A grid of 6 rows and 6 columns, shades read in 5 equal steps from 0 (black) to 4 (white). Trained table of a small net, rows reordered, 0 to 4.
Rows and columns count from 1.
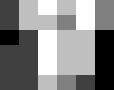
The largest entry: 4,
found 6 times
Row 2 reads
1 3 3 2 4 2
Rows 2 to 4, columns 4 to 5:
2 4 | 3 3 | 3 3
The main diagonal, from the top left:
1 3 4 3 3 0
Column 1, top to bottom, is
1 1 0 1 1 1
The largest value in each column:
1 3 4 3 4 2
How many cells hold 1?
10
